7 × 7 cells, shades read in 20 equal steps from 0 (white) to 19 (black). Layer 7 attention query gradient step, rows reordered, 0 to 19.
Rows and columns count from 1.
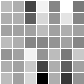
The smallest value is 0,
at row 1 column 6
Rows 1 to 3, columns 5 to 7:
9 0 10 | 8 2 9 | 7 6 7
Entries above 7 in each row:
3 3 0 4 3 2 3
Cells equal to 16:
0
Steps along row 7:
up down up down up down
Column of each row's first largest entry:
3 3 1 3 6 4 4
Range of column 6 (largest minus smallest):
15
